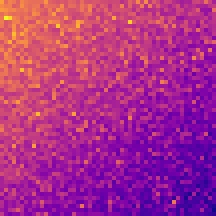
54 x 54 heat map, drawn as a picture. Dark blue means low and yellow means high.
No row or column stands out. The top left is the ninth with the highest average. No regular stripes run through it. The field climbs toward the top left. The ninth with the lowest average is the bottom right. Neither half mirrors the other.
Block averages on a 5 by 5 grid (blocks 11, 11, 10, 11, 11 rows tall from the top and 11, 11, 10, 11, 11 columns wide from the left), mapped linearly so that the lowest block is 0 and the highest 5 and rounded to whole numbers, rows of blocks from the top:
54433 / 44332 / 43221 / 32211 / 22110
